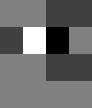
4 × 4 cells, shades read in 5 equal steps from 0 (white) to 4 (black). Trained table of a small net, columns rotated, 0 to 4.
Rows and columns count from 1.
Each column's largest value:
3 2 4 3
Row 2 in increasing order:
0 2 3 4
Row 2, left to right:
3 0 4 2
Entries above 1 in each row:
4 3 4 4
